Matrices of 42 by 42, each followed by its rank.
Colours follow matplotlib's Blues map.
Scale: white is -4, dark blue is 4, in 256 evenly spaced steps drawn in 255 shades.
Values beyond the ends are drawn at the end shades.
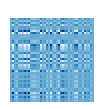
one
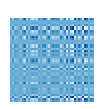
one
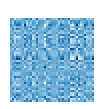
three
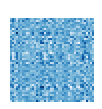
five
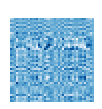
three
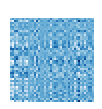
three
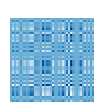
one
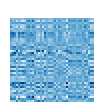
three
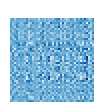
five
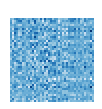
five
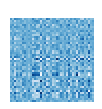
three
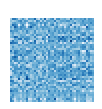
five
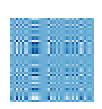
one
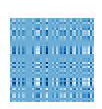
one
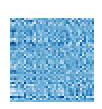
five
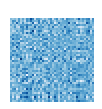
five
